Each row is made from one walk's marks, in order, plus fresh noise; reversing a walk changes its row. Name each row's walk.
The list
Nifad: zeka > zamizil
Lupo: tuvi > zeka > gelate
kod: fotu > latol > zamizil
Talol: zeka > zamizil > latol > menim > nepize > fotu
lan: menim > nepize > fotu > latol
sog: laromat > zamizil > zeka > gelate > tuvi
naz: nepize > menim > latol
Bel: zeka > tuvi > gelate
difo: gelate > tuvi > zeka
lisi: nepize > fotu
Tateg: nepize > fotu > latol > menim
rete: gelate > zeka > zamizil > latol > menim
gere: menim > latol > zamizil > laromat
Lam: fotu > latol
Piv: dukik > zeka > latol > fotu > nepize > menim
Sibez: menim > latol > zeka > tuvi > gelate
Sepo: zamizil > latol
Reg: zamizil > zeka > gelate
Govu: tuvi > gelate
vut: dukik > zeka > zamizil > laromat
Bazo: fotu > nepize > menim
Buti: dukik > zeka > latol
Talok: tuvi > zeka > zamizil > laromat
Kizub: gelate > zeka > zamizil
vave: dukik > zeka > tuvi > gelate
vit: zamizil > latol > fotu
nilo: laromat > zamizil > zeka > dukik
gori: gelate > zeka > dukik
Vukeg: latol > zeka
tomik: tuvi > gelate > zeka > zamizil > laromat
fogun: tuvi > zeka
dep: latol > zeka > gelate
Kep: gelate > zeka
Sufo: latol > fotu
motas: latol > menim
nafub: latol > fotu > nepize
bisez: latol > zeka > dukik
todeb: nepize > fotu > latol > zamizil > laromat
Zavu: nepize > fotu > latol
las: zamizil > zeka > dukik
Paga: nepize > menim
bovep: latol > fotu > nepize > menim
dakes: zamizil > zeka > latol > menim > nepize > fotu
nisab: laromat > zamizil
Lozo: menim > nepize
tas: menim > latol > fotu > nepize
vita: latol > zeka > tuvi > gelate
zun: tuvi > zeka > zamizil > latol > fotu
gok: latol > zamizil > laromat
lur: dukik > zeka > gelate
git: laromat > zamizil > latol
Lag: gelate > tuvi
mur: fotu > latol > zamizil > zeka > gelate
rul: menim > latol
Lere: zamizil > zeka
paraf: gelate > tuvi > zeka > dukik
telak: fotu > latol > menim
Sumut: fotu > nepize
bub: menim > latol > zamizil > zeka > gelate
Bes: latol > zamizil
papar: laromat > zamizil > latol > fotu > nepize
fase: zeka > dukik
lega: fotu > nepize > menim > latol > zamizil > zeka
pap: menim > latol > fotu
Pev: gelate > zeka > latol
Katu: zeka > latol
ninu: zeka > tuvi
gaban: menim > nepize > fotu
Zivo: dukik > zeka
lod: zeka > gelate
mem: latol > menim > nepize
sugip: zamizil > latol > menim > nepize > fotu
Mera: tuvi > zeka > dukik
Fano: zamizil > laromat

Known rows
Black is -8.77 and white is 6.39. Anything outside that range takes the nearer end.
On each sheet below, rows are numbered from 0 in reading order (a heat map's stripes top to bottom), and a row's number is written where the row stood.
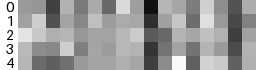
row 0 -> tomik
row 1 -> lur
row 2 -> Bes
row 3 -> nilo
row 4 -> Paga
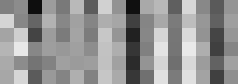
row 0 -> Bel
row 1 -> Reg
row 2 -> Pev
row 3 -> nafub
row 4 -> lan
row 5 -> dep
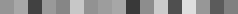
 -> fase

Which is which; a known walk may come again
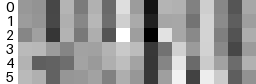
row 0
tomik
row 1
zun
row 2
Govu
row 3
motas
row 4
Lozo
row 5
lisi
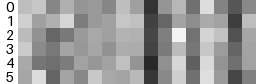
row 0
mur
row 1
git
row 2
naz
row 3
dakes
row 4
gaban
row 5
Buti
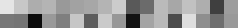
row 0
Bes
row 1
ninu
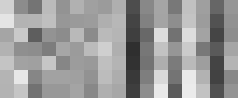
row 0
las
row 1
vit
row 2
Vukeg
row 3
rul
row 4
papar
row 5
nafub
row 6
Zavu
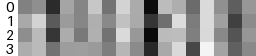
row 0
Mera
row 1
dep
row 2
paraf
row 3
Sumut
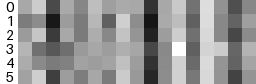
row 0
lur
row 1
Bel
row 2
gori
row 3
Paga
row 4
lan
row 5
Pev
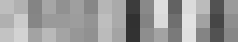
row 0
todeb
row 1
bovep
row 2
kod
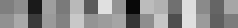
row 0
Lupo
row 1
fase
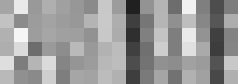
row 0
Lam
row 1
gere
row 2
Sufo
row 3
bisez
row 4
Fano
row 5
nilo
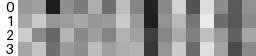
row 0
lod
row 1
telak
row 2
Reg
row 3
Piv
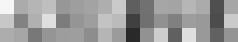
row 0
Sepo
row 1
nisab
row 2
lega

